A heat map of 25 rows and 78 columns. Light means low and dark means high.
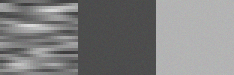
The table splits into one row of 3 panels. Panel 1,1: middling, streaked across, strong in contrast. Panel 1,2: high, flat. Panel 1,3: low, flat.
